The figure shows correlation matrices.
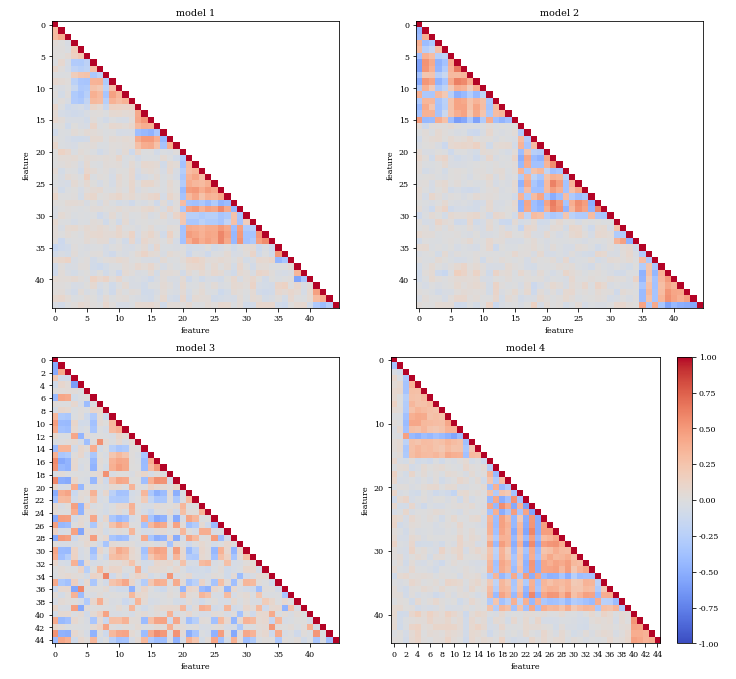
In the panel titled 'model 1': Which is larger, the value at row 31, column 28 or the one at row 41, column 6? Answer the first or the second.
the first
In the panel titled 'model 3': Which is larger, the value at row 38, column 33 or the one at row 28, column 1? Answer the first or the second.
the second
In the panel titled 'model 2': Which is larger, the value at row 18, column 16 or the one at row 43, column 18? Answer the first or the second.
the first
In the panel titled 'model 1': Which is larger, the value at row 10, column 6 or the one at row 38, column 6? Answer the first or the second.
the first
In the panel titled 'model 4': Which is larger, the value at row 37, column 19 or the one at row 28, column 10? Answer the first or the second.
the first
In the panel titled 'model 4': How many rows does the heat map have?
45
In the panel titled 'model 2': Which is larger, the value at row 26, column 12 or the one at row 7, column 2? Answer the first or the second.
the second
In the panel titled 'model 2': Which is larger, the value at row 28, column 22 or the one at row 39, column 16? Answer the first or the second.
the first
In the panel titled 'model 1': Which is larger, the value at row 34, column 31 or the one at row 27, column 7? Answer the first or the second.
the second
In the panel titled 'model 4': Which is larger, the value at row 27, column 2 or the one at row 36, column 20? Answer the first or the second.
the first
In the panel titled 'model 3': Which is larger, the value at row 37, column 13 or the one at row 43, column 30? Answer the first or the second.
the second
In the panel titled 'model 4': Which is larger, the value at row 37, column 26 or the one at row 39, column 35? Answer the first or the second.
the first
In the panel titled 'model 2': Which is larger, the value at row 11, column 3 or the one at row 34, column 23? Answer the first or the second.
the first
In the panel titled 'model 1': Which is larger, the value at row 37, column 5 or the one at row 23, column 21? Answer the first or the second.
the second
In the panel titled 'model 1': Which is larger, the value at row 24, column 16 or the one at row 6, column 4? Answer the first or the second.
the first
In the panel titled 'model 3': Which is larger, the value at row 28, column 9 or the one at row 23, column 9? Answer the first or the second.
the second
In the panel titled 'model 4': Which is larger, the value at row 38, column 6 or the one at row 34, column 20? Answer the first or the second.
the second
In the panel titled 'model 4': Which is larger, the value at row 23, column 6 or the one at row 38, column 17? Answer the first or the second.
the second
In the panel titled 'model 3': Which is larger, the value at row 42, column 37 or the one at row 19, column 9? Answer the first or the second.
the second
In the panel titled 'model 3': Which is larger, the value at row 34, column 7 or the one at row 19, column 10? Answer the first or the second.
the second
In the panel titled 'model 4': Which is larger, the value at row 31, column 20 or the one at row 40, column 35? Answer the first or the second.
the second
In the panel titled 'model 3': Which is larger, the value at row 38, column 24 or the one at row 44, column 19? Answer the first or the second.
the first
